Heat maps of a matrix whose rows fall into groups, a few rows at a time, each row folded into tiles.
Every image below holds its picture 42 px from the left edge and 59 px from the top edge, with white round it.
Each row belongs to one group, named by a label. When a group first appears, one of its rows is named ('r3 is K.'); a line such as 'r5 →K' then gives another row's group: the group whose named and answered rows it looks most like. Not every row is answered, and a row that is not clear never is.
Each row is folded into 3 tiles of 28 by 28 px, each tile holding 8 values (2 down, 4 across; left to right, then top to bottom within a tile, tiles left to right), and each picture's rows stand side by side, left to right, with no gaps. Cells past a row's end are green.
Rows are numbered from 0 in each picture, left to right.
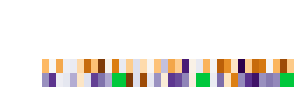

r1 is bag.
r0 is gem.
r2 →gem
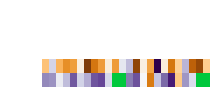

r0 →gem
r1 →gem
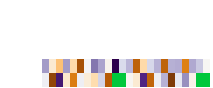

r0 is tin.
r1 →tin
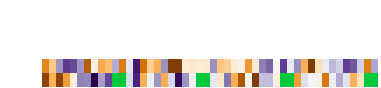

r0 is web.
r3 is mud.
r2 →tin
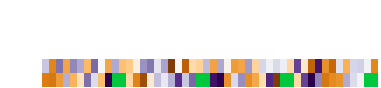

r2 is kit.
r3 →tin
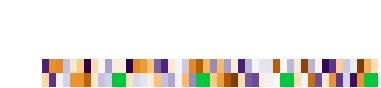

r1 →mud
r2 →web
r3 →web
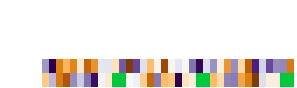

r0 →bag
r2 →tin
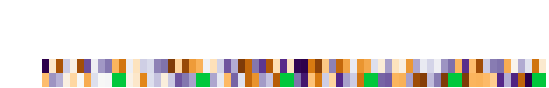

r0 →tin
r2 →kit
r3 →bag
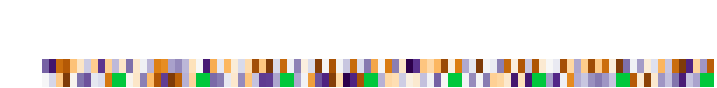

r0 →bag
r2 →gem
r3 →kit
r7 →bag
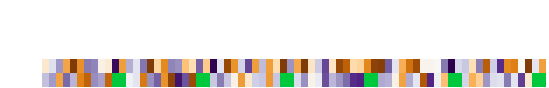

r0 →kit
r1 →kit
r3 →gem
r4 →kit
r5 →web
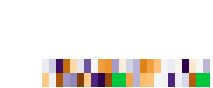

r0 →kit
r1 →bag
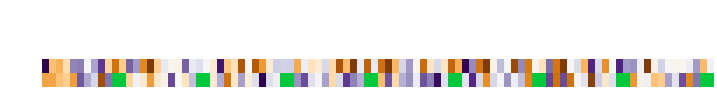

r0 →mud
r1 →bag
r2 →bag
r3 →gem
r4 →gem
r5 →bag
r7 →mud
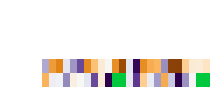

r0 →mud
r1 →bag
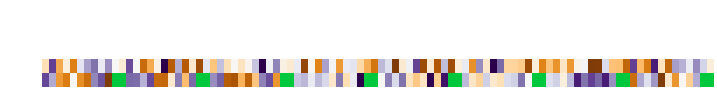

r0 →kit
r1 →mud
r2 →kit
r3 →gem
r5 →web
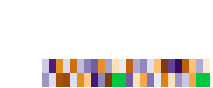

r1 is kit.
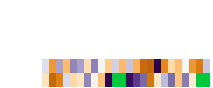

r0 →web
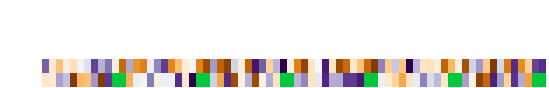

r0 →mud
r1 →mud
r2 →tin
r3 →gem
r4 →web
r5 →kit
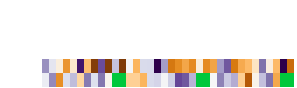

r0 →bag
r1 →web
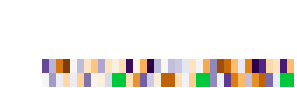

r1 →tin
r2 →tin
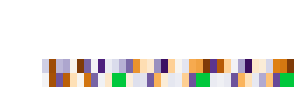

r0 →tin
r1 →mud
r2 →mud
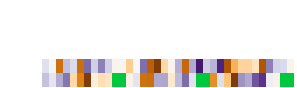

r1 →kit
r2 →bag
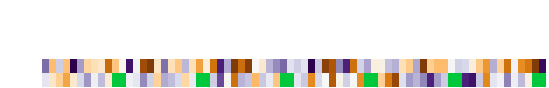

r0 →web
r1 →mud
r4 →web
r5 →gem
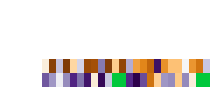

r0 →gem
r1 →gem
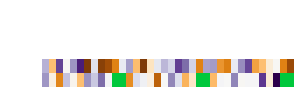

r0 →web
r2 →mud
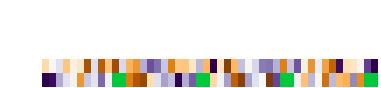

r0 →gem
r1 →web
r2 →mud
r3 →tin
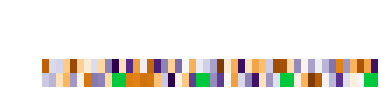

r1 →web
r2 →gem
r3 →web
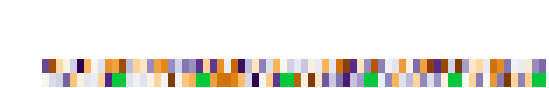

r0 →mud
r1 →tin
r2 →web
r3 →bag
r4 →bag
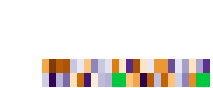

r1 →tin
